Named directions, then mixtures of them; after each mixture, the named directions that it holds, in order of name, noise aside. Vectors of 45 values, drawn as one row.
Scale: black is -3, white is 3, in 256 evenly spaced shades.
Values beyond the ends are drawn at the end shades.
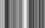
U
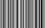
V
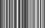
U, V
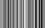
U, V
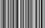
V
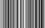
U, V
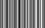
V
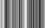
U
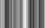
U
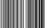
U, V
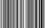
U, V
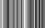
U, V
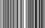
U, V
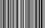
V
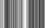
U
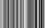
U, V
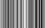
U, V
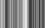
U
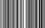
U, V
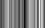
U, V
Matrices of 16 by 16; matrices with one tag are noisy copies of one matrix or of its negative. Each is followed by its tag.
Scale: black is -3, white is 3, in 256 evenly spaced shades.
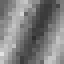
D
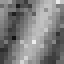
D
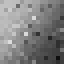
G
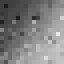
G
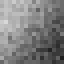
G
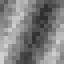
D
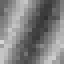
D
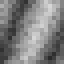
D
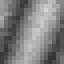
D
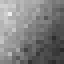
G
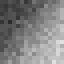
G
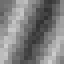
D
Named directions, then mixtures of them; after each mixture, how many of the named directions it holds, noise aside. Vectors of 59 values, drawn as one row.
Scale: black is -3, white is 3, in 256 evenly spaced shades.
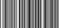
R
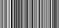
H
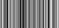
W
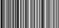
one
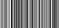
one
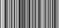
three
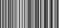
three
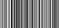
one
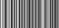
two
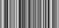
two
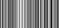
three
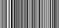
one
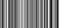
one
